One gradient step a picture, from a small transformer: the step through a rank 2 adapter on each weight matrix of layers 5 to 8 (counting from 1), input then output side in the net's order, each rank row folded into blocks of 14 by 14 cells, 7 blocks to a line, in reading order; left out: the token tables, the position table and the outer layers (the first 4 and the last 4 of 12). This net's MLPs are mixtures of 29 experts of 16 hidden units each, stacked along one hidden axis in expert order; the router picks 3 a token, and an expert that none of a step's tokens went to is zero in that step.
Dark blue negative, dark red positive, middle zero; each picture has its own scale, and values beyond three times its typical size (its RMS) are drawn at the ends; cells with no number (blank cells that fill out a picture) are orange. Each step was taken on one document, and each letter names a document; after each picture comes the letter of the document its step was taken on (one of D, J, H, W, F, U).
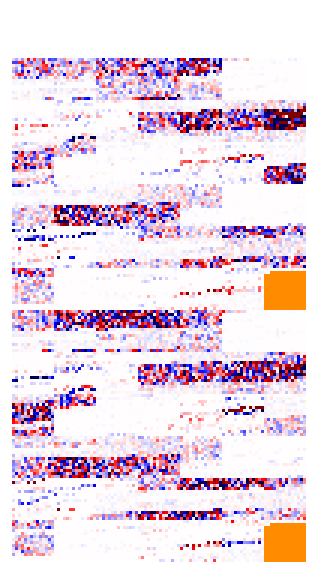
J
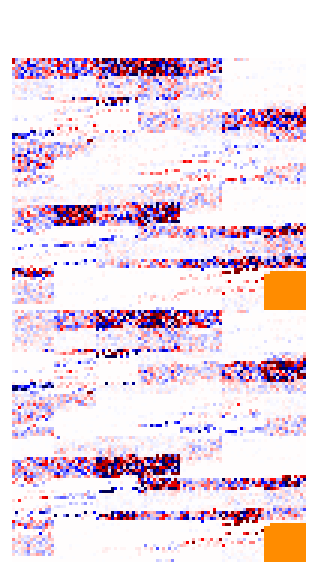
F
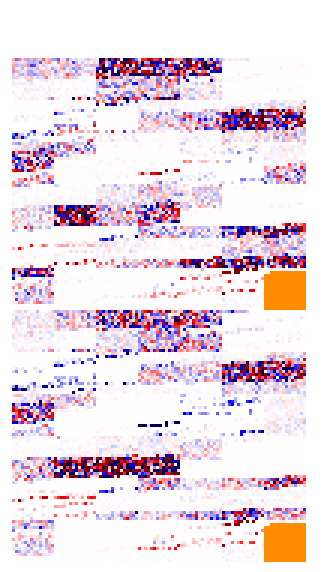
F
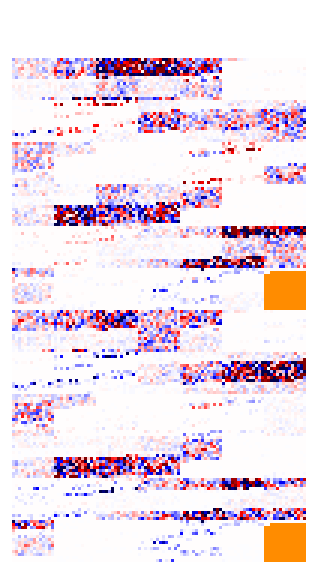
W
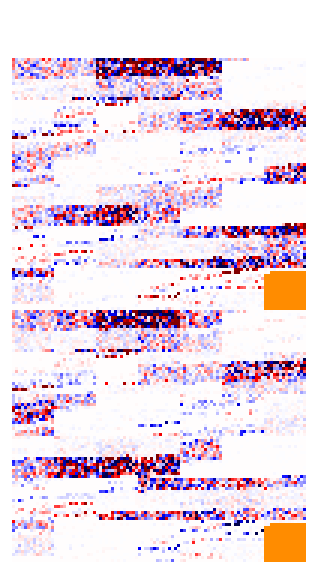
F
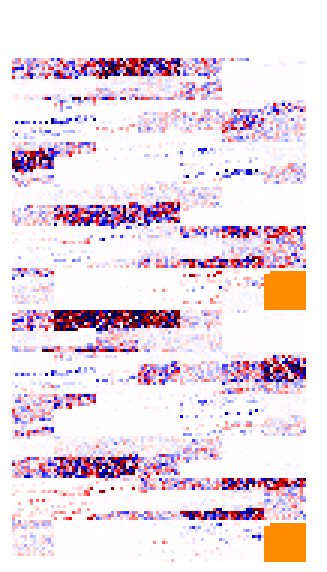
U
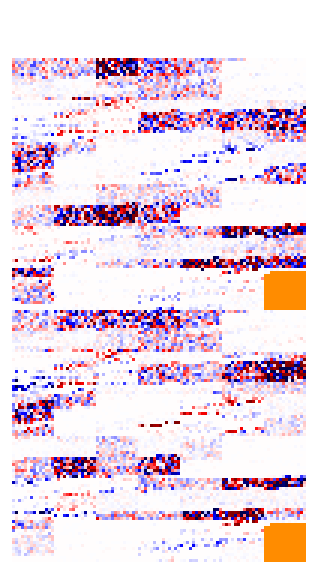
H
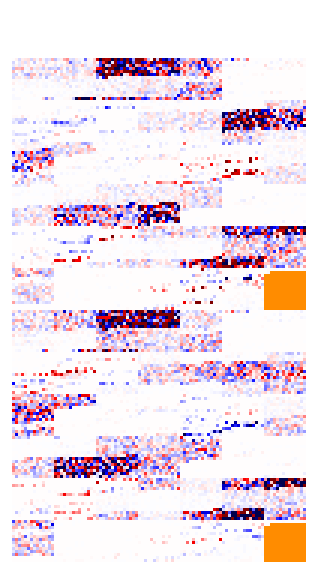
U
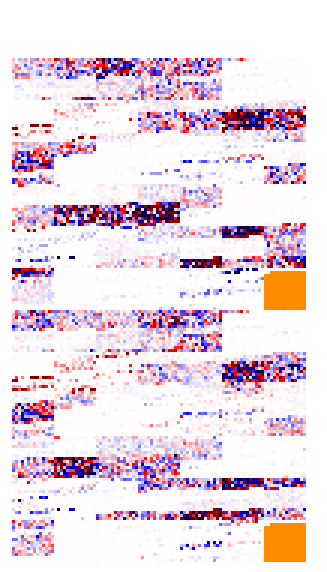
J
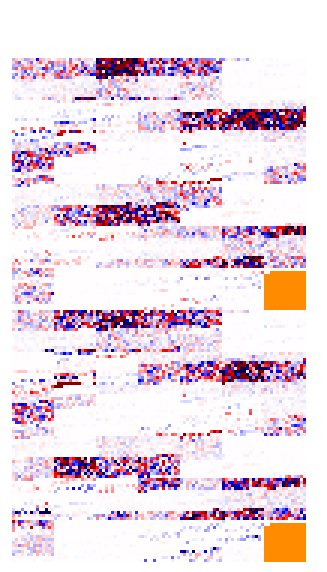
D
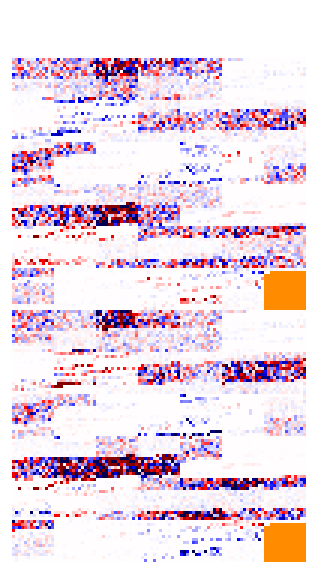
D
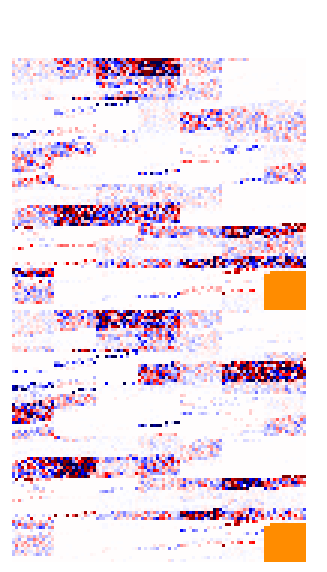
F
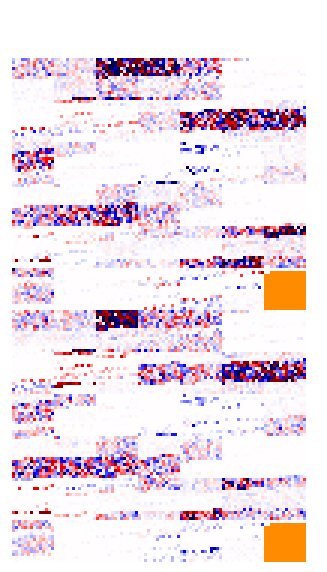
D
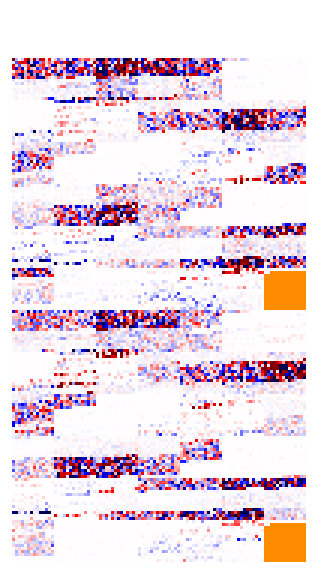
W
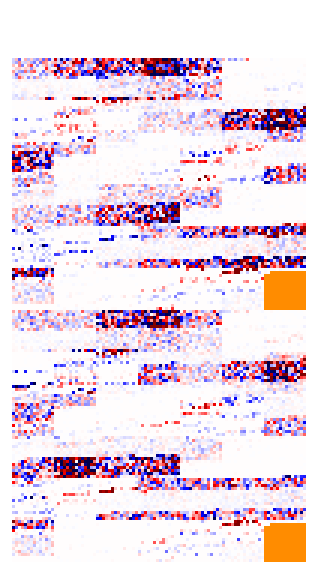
H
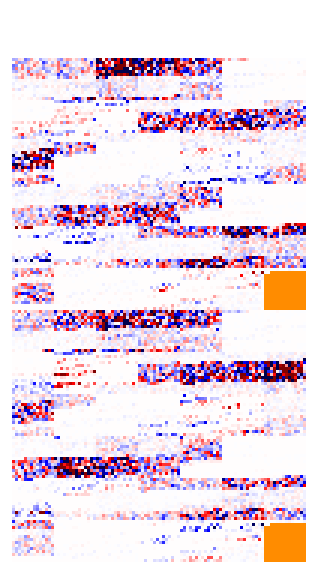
D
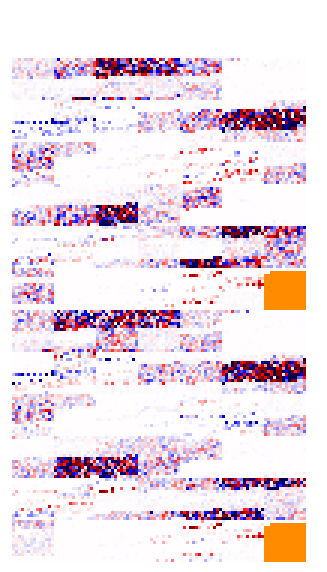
U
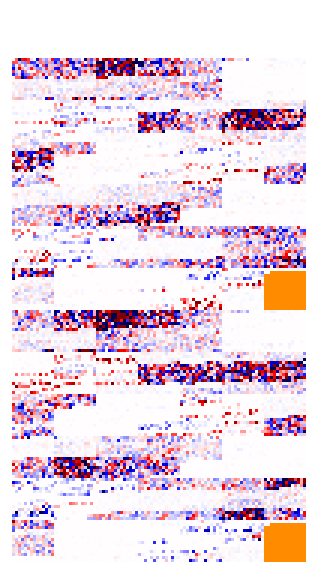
U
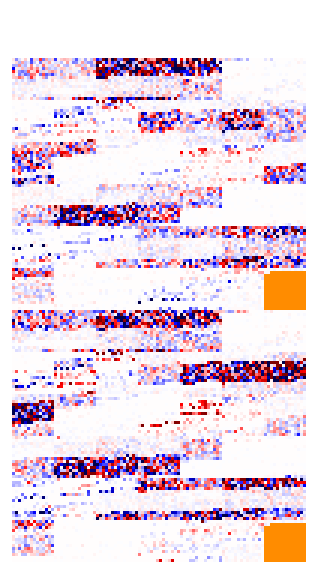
H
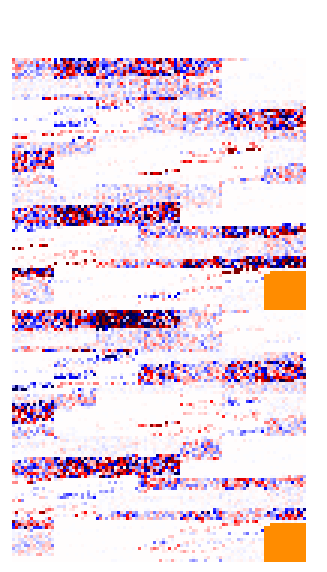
F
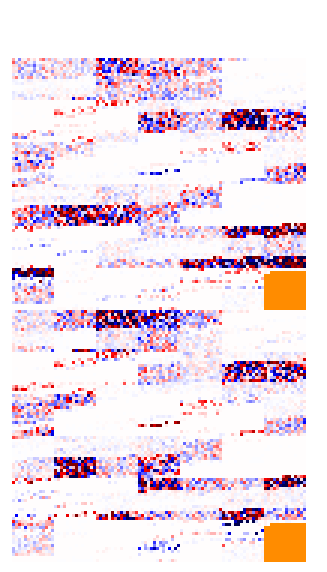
F
